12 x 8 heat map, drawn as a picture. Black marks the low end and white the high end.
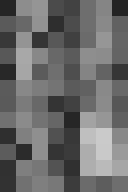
Odd patch: higher, in the bottom right. Stripes: upright, repeating 2 times. Ninth with the highest average: bottom right.
